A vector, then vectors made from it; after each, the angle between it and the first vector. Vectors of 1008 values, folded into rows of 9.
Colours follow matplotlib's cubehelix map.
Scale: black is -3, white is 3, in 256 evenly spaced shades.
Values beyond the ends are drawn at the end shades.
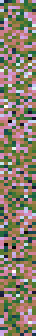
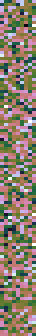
partly aligned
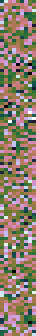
nearly opposite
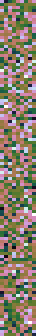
nearly parallel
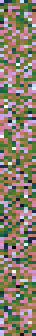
nearly parallel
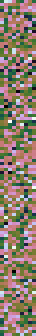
nearly opposite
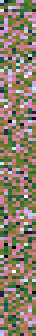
nearly parallel
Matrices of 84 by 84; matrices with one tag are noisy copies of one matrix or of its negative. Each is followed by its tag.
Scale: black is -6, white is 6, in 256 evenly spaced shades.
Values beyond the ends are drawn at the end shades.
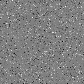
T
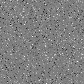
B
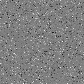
T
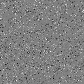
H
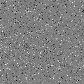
H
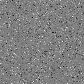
T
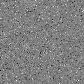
H
